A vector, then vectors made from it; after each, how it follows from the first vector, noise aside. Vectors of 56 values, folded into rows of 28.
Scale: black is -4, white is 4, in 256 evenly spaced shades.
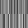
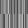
copied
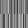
copied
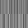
shrunk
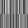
reversed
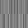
shrunk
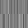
shrunk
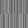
shrunk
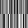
scaled up
